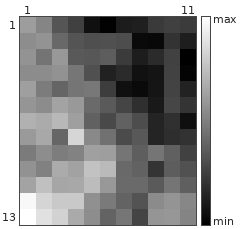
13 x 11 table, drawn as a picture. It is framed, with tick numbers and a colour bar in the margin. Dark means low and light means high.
Ninth with the lowest average: top right. Mirror symmetry: none. Ninth with the highest average: bottom left. Stripes: none. Slope: up to the bottom left.
